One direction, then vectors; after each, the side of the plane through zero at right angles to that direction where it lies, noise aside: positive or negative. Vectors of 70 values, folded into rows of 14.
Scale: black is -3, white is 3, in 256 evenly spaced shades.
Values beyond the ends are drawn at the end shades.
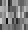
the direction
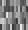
positive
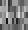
positive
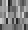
positive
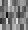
negative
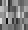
positive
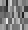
negative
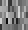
positive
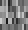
positive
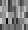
positive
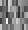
negative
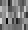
positive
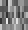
negative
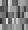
negative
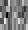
negative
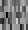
negative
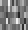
negative
